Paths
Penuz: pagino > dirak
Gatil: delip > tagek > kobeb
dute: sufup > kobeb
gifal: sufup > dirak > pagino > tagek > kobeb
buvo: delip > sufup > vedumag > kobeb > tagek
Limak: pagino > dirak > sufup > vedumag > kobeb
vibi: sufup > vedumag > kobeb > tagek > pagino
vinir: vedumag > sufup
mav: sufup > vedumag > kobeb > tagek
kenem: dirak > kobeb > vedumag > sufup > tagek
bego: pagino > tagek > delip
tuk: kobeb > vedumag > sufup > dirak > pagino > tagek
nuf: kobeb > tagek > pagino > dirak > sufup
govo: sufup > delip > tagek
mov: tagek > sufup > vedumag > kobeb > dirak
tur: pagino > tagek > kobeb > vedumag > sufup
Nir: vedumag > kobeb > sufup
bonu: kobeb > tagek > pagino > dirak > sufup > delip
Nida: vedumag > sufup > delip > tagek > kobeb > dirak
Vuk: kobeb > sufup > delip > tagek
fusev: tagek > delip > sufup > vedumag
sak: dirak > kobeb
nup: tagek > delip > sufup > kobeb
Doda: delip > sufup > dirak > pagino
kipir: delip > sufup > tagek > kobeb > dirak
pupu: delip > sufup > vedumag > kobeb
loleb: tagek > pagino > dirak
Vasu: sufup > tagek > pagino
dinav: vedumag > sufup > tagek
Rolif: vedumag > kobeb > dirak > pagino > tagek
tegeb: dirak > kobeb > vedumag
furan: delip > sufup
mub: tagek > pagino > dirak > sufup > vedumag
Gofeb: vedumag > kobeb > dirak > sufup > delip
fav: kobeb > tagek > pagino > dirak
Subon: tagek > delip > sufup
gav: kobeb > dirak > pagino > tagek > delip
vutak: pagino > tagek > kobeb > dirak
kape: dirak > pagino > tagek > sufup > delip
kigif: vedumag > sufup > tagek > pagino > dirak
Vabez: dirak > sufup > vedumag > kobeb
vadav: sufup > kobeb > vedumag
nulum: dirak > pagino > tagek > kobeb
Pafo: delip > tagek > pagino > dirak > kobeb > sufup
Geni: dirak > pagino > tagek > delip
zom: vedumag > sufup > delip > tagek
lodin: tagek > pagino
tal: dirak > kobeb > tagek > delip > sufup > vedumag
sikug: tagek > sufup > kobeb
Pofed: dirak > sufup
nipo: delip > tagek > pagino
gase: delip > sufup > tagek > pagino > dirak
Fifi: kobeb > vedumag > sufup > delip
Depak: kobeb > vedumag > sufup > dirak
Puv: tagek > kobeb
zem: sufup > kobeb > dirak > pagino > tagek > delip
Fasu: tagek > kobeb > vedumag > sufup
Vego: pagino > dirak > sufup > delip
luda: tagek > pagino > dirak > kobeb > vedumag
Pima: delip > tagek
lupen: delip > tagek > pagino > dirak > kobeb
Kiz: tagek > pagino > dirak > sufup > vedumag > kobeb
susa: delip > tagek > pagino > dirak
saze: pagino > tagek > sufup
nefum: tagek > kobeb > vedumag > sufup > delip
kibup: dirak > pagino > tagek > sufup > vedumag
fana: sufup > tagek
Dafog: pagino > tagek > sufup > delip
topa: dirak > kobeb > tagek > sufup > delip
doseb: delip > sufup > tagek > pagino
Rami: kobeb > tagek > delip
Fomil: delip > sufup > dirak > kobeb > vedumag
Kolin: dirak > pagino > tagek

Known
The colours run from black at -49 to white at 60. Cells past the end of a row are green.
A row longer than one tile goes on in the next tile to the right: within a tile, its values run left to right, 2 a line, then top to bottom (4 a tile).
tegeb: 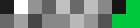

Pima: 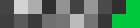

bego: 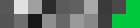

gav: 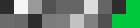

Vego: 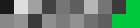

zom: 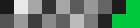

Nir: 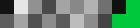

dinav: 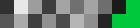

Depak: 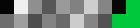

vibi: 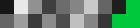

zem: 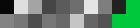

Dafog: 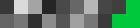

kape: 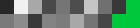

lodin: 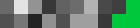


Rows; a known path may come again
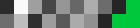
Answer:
kigif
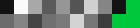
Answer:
tal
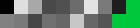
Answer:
zem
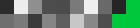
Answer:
nuf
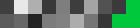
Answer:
susa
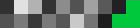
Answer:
fusev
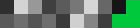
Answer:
sikug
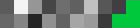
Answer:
loleb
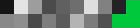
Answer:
gifal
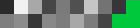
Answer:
kape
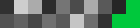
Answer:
Subon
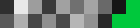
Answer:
dinav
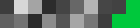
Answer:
Dafog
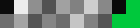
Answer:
Depak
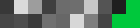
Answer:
Rami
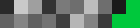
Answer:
fana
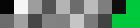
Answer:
Gofeb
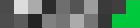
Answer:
nipo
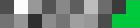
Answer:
Kolin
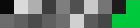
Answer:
kipir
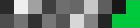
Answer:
nefum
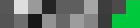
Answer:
bego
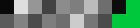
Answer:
Fifi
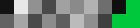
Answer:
Nir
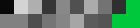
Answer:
Doda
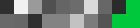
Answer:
gav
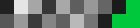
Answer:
zom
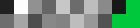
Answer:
tegeb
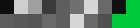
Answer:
Vuk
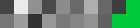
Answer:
Penuz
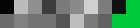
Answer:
dute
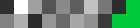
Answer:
kibup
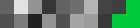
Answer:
lodin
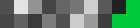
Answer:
Puv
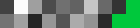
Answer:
mub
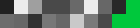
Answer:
bonu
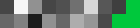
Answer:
vutak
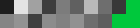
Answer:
Vego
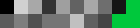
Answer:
pupu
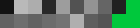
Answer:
furan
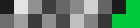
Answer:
vibi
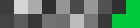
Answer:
Pima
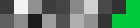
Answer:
tur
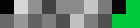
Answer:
vadav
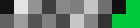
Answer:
mav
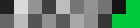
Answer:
vinir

